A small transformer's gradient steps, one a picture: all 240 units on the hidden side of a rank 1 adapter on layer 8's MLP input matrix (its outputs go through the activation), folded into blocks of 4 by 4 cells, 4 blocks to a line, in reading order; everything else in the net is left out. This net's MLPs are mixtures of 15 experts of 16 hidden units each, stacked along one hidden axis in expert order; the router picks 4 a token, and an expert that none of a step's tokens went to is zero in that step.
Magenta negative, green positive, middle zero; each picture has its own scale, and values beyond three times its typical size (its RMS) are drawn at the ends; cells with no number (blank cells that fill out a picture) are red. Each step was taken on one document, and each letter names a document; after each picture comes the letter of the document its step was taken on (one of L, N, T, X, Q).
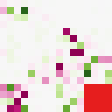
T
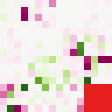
T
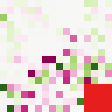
T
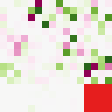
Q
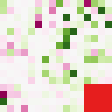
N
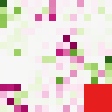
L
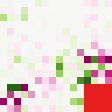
T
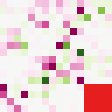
N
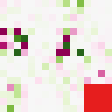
N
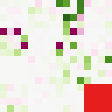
N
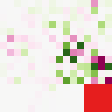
Q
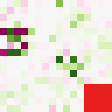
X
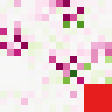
X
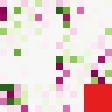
L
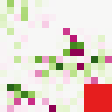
T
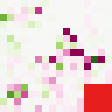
T
